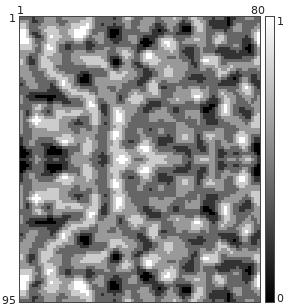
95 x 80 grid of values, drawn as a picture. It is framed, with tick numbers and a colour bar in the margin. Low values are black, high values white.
Mirror symmetry: top to bottom. Average level on the scale: 50%. Grain: blotchy. Stripes: none.
